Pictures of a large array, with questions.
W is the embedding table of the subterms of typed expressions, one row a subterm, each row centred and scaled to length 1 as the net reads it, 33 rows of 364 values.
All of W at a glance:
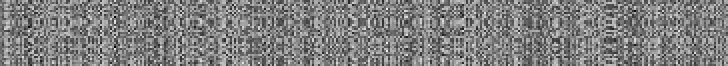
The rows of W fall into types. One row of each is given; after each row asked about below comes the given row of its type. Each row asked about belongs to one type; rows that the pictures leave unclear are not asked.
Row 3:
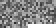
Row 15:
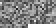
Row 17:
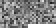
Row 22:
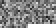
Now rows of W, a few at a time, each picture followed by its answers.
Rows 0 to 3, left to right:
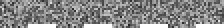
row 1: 22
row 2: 17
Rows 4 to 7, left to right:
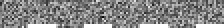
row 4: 3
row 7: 17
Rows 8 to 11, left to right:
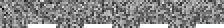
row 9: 15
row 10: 22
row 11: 22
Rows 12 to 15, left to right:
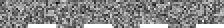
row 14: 3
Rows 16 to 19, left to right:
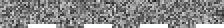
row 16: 17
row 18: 22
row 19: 3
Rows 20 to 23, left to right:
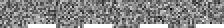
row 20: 3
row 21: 3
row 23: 3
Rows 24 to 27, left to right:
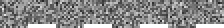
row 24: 22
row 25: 3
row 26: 3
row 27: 17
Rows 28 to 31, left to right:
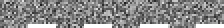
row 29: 15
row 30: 22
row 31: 22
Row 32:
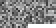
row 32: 22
